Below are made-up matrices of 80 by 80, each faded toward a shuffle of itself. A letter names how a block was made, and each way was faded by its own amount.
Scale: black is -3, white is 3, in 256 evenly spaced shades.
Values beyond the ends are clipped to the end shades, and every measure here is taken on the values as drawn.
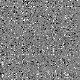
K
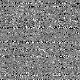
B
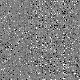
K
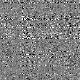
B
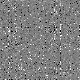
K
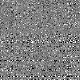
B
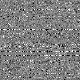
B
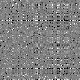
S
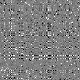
S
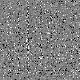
K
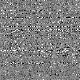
B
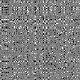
S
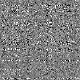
B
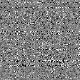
B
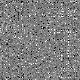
K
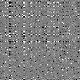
S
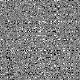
B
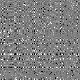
S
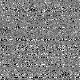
B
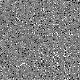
K
